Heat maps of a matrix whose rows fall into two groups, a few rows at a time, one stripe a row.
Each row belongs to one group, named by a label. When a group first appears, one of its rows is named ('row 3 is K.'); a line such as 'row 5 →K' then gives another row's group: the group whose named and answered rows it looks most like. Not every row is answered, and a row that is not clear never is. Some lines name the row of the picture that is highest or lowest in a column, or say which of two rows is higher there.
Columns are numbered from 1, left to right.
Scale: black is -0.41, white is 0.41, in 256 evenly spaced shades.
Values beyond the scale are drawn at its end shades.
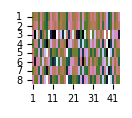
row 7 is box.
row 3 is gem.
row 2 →box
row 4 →box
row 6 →gem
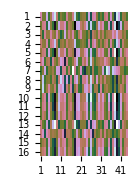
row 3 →gem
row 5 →box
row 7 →gem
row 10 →box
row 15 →box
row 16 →box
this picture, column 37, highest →7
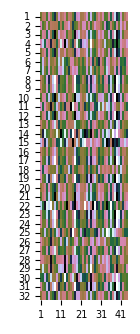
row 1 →box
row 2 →gem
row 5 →box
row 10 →box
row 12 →box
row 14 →gem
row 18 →gem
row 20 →box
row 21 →box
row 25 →gem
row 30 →gem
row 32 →box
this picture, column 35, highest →25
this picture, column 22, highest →15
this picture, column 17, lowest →15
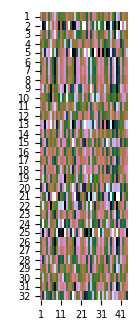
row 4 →gem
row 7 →box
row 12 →gem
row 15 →gem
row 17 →box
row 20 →gem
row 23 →box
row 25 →gem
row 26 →box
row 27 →box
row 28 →gem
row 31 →box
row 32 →gem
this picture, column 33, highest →2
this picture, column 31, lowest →25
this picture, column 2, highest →24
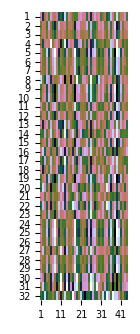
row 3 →box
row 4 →gem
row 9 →box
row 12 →box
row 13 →gem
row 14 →gem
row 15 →box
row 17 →gem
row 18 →gem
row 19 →box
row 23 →box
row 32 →gem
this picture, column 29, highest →31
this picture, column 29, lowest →8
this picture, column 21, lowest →31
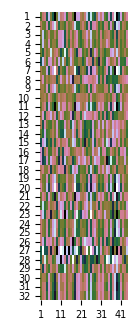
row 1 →box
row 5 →gem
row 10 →box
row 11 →box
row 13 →gem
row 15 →gem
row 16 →gem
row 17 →gem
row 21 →box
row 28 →gem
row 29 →gem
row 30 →box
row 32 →box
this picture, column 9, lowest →27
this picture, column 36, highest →17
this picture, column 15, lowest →27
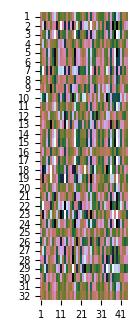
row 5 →box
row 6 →box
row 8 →box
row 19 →gem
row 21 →box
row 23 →gem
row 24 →box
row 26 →gem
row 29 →gem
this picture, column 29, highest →2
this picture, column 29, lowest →12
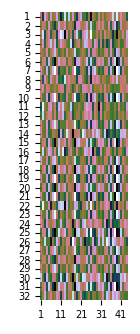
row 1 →gem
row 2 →box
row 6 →box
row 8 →gem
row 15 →box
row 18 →box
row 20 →box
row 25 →box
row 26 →gem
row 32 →gem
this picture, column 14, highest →14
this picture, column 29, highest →14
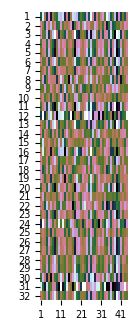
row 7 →box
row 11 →box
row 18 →gem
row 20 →box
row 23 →box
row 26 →box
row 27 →box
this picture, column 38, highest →11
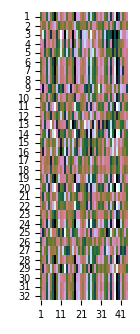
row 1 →box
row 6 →box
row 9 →gem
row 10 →box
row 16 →gem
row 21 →gem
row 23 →box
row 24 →box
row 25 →gem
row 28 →box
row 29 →gem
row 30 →box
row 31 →box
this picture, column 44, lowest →9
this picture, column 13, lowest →3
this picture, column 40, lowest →24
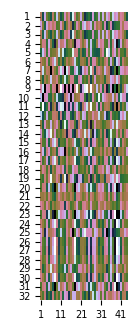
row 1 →gem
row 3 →gem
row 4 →box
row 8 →gem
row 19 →gem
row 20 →box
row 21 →box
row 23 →box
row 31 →box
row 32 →gem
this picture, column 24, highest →9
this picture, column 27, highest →32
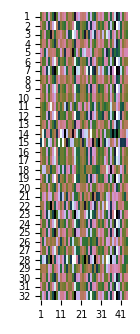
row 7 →box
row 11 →gem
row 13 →box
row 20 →box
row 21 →gem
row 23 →box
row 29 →gem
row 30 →box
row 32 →box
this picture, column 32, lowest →12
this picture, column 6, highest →11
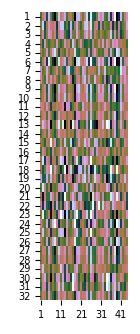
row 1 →box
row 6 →box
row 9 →box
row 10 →box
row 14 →box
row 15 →gem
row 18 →gem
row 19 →gem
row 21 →gem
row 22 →gem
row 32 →box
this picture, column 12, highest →13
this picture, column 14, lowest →18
